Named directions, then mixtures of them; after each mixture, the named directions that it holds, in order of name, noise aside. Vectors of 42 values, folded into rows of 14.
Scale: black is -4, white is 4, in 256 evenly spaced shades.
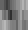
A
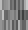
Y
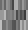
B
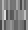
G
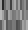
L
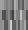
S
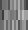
Y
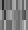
G, L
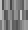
L, S, Y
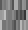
B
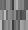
B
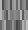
L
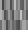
L, S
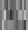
A, G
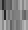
A, G, L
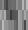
A, G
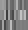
G, S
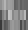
A, B, G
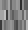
G, L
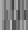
B, S, Y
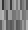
L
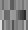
B, G, Y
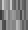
A, L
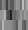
A, G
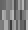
S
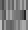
B, G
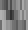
A, G, L
